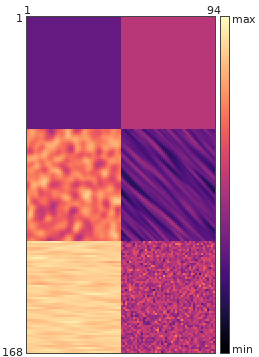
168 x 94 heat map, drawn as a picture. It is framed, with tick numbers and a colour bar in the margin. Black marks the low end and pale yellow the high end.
It is made of 3 by 2 panels. Panel 1,1: low, flat. Panel 1,2: middling, flat. Panel 2,1: high, blotchy. Panel 2,2: low, slanting down to the right. Panel 3,1: very high, streaked across, faint in contrast. Panel 3,2: middling, fine-grained.
